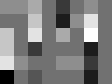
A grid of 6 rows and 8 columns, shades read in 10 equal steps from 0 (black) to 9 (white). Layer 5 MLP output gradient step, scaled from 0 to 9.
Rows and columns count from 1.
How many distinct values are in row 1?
4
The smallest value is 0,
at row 6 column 1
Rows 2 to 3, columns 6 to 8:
5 8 4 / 4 9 4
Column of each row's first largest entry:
3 7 7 1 1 2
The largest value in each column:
8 5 8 4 6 5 9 4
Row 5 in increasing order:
2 4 4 4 5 5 5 8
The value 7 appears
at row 2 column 3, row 3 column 1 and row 4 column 1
